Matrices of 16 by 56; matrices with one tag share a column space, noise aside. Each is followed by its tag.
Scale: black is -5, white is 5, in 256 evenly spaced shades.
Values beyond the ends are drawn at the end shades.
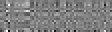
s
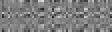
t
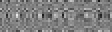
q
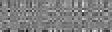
s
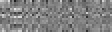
t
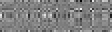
q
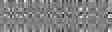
t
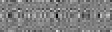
q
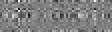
q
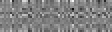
t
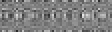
q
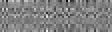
t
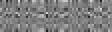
t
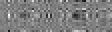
q
